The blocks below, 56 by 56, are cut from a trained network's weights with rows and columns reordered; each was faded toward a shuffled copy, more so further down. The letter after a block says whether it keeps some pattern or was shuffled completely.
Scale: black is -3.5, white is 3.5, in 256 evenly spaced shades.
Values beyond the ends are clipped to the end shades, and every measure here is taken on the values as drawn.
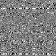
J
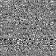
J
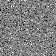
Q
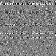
J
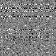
J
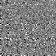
J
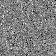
Q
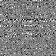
J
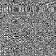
J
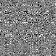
J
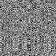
J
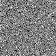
Q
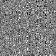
J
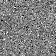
Q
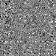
J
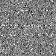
J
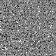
J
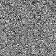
J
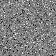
Q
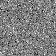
Q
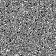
Q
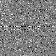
J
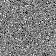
Q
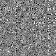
J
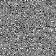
J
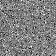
Q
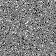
Q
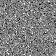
Q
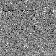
J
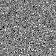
J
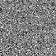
J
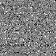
J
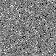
Q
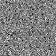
J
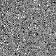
J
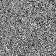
Q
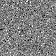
Q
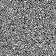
Q
